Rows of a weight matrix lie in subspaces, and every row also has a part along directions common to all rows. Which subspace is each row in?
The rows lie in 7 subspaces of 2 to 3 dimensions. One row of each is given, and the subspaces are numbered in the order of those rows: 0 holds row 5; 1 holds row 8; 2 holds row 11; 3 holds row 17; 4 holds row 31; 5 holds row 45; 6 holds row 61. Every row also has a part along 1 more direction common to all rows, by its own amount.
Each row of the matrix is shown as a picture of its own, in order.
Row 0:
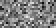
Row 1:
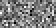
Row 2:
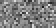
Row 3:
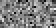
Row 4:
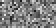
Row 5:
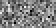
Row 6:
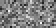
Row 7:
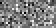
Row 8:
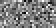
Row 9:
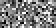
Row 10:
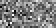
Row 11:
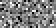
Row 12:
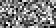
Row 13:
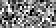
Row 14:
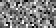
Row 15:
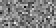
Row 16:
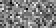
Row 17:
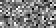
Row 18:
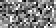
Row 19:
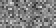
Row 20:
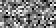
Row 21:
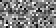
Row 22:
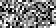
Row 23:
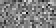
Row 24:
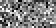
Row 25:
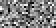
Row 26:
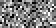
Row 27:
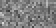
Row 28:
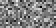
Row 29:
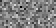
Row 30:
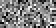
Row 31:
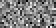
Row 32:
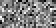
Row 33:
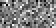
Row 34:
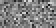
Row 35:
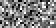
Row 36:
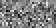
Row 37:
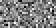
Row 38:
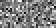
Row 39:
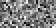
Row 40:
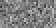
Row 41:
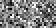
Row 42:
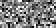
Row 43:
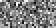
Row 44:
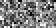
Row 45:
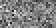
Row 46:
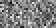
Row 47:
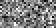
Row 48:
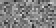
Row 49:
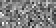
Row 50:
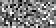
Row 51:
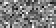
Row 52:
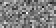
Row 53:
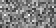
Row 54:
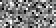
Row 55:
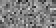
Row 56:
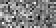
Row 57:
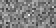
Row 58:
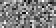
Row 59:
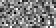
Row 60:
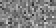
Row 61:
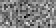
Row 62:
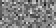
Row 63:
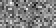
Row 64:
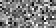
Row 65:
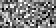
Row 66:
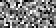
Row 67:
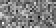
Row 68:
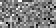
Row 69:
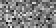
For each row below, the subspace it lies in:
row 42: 3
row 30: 4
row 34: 1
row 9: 1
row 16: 2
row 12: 4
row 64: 3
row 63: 2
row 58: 1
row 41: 2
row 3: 4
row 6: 0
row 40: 6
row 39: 6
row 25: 0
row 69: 5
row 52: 1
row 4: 6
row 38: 3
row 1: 0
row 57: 6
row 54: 2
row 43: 4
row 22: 4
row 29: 3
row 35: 0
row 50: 6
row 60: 3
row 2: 1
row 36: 5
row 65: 6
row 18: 6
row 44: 4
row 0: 0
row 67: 5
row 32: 4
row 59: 4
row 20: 3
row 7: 3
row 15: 0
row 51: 1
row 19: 2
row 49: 5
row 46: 2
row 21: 3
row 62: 6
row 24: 5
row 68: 3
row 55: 4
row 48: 1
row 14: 4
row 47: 3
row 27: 5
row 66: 4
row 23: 1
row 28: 2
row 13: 0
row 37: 0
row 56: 5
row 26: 2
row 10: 5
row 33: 6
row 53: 6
